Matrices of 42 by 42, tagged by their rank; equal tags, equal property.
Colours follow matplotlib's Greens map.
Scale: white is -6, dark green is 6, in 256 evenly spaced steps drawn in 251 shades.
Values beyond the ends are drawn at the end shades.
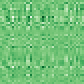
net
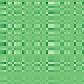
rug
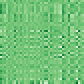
net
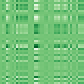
rug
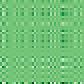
rug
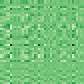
net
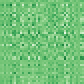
net
